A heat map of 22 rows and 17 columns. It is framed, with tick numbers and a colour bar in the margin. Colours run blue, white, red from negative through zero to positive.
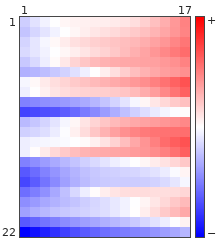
The field climbs toward the top right. The ninth with the lowest average is the bottom left. There are no lone odd cells. Overall the values sit about 50% of the way up the scale. The grain runs across in streaks.
